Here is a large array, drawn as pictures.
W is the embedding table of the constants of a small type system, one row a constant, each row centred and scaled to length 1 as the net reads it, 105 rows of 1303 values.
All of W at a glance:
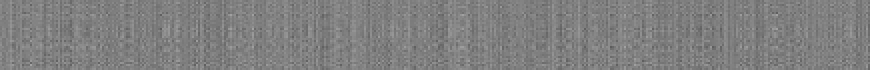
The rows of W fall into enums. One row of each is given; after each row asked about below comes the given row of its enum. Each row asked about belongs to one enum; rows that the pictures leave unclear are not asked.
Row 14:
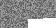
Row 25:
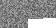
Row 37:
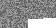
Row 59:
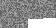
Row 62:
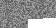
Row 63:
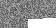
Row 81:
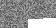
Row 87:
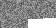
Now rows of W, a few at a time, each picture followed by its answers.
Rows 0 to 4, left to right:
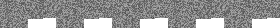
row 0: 62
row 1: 37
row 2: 63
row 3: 62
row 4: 37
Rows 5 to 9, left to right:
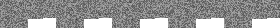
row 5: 14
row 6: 63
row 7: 63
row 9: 59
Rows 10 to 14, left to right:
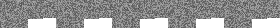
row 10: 87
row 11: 59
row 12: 63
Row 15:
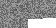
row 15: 63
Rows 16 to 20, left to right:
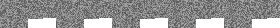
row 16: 37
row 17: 87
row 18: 63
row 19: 62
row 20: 62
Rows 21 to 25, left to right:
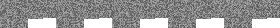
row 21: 37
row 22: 59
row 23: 59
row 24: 81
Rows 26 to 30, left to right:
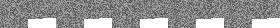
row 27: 59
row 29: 62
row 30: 62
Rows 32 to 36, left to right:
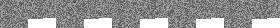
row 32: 14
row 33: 63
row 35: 37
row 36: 62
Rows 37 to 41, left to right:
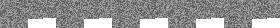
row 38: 14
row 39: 62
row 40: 37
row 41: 81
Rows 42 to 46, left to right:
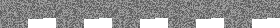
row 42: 59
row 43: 37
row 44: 37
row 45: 14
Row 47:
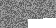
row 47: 14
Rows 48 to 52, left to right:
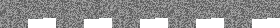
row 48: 37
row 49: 62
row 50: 37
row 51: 37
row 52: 37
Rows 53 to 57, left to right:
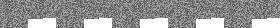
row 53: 62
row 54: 37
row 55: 63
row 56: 37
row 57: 62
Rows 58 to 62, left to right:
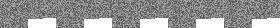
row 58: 63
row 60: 81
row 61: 14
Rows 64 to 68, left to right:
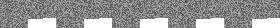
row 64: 62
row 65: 59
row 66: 63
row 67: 63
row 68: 59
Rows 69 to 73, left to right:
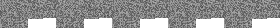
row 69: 59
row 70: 25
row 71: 59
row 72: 59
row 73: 59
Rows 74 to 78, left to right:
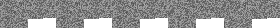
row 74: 14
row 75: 14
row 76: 14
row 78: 87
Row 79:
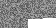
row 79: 63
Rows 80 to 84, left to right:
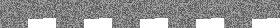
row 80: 59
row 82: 63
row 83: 63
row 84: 59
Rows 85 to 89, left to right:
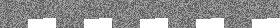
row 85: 62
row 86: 25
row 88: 63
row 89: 14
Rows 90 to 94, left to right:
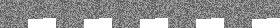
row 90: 81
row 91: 62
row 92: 62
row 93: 37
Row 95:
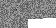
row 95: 63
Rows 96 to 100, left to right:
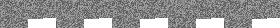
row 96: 14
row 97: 87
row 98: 14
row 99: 25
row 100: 87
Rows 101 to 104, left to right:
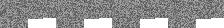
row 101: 37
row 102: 59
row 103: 25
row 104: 62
